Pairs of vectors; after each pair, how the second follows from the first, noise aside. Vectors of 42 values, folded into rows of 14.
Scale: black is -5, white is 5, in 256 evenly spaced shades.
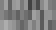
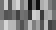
scaled up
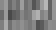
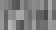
reversed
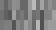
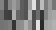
scaled up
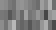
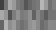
reversed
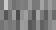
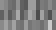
reversed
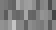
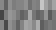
reversed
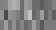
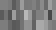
reversed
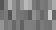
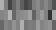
negated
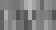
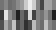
scaled up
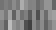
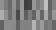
reversed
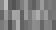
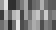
scaled up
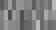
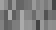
negated
